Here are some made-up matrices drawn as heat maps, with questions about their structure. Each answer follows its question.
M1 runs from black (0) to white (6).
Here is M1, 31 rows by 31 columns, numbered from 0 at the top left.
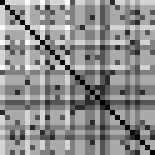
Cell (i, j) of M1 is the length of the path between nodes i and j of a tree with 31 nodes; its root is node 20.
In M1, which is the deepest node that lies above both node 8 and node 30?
27
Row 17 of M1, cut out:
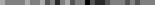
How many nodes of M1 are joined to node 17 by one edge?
3
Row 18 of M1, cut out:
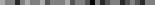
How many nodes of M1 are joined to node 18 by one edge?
4
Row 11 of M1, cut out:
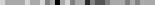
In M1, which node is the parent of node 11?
17
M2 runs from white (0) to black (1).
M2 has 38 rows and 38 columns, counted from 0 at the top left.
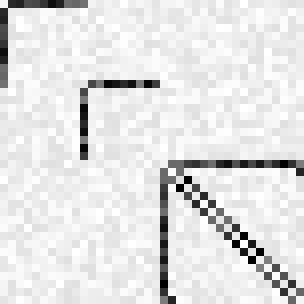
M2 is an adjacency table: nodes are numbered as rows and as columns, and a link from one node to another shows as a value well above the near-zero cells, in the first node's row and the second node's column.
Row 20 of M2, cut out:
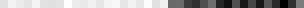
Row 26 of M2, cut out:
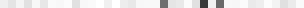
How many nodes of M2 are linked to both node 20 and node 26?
2
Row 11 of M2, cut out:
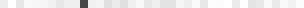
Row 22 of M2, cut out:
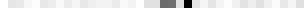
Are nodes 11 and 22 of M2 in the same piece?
no
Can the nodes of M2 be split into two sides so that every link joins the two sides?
no
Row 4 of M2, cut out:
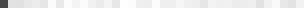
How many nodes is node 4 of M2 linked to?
1
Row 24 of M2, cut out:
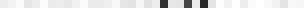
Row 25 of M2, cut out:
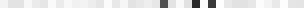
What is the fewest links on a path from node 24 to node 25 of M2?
1
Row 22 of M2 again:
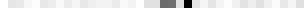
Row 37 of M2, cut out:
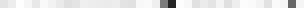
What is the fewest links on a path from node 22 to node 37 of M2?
2
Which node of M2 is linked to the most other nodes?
node 20
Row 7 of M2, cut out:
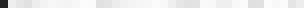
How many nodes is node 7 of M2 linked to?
1
